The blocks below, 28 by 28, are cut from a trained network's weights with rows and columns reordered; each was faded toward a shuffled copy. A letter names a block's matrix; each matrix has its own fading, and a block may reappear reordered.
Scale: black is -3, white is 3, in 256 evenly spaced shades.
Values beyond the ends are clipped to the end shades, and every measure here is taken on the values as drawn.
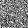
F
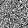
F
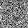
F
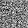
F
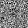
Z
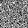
F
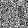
Z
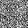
F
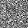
Z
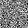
F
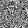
F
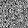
Z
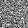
Z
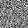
Z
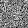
F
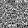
Z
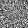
Z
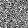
F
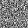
Z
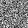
F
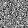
F
